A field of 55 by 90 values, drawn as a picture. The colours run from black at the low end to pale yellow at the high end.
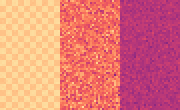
It is made of 1 by 3 panels. Panel 1,1: very high, checkered, faint in contrast. Panel 1,2: high, fine-grained. Panel 1,3: middling, fine-grained, faint in contrast.
